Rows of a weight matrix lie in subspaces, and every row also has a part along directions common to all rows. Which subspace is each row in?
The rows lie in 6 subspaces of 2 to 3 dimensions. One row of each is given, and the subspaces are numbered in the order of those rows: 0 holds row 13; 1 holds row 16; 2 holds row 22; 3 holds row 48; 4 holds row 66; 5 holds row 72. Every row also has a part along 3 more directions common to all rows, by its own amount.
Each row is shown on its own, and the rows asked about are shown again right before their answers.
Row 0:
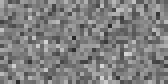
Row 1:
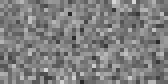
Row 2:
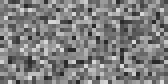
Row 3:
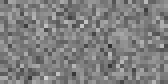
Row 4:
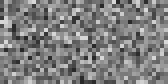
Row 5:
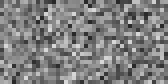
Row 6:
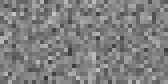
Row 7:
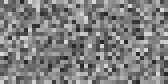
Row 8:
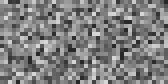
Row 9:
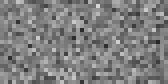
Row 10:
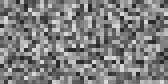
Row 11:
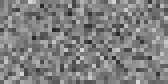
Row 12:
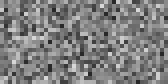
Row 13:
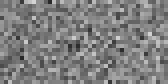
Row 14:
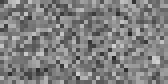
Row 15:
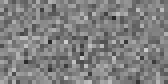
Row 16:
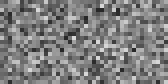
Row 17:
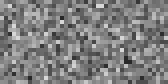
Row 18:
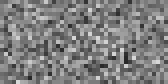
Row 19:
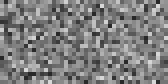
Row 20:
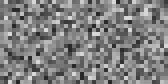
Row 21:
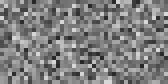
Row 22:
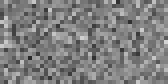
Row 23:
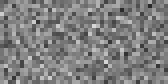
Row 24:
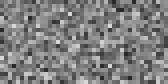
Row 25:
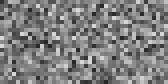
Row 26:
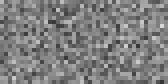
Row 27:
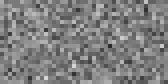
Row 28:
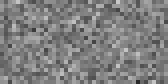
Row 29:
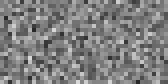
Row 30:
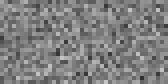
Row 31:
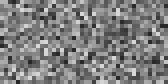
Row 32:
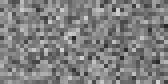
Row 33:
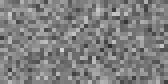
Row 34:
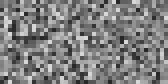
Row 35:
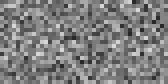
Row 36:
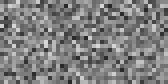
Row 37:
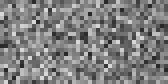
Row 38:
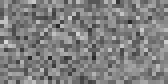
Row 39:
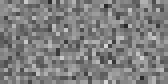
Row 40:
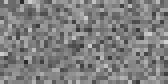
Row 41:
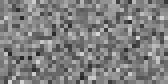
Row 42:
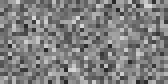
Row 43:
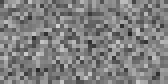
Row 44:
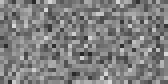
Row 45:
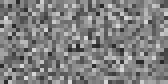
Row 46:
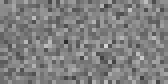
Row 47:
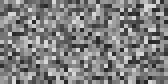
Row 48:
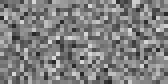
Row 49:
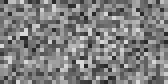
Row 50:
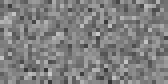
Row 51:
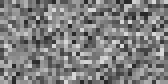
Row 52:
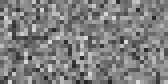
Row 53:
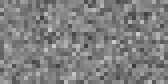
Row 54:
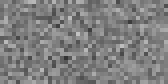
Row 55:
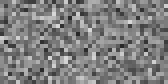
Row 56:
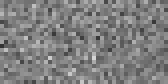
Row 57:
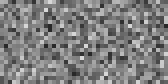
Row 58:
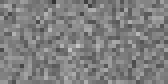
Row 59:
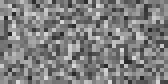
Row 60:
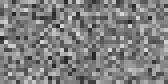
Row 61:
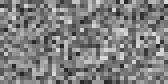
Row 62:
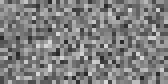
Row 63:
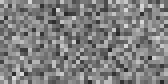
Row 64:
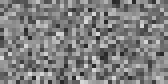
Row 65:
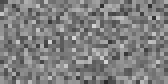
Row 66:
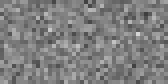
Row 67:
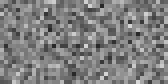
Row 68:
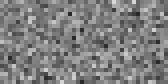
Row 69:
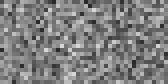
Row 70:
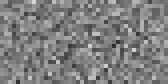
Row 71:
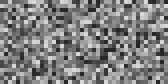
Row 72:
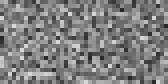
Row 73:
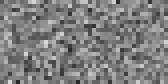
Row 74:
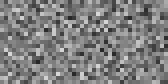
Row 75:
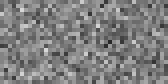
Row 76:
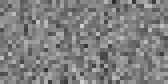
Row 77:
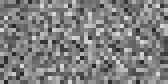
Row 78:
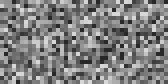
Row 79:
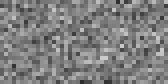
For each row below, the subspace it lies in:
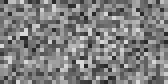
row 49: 0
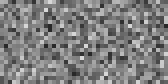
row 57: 4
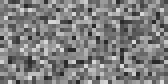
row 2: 3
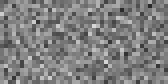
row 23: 2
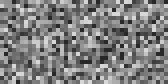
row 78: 4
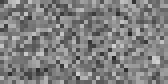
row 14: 3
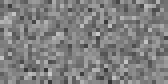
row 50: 5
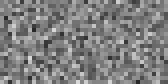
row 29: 0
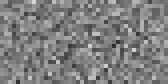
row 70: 3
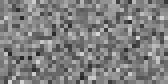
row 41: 1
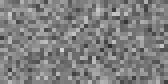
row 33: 1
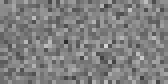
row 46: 0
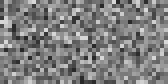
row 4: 2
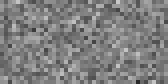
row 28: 5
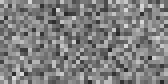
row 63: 3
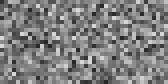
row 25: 1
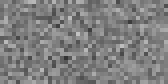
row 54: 2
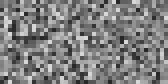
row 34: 0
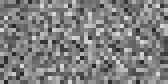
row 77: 3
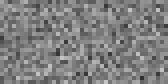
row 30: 0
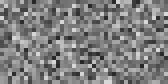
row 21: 3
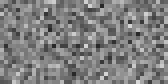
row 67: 4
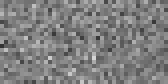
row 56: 2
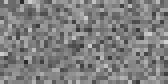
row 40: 0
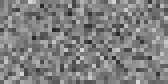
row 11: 3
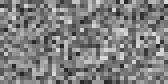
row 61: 4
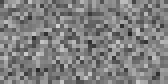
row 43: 3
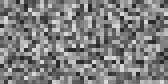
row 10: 3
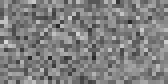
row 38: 2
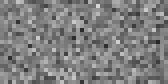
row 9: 5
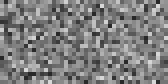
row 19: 5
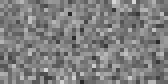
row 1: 5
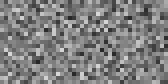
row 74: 1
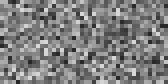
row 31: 2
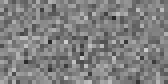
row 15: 0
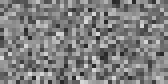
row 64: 5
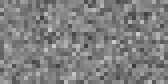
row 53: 4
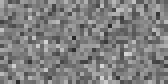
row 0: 5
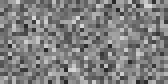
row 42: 5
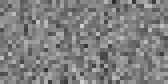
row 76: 5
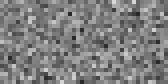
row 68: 5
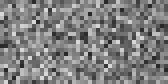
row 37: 2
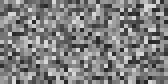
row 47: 5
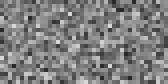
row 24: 5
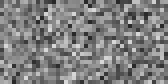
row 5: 4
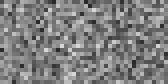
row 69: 4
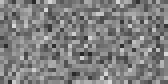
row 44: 4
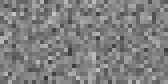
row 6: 2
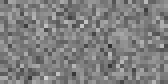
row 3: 1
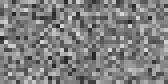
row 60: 2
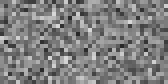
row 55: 2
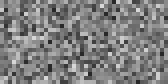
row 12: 0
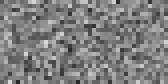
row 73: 3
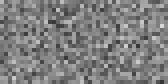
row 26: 3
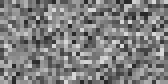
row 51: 4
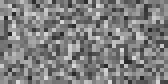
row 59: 1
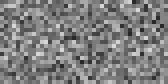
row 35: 3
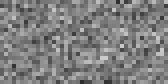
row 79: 4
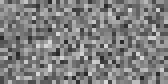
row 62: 0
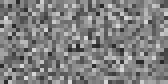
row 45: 3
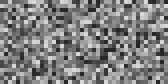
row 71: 4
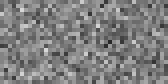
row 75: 2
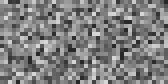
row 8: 1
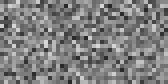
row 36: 3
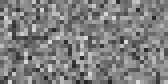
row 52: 0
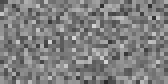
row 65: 2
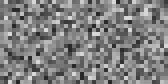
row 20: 1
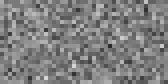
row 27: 1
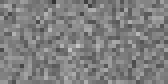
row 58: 4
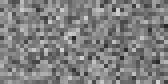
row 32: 1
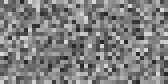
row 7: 0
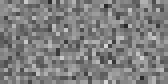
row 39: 0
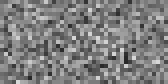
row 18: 1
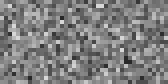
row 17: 1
